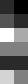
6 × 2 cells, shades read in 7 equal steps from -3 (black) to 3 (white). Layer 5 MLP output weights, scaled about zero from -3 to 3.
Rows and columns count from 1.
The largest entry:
3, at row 3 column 1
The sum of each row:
-5 -3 4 0 -4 2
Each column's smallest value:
-2 -3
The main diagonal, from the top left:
-2 -2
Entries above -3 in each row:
1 2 2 2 2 2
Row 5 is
-2 -2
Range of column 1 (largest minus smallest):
5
